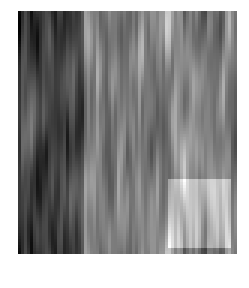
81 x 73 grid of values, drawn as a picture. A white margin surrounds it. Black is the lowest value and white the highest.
The bottom right is the ninth with the highest average. The values follow a bell shape. The bottom right is the roughest part. An odd patch, higher than its surroundings, sits in the bottom right. A vertical seam about 30% of the way across splits the table, and the right part is higher.
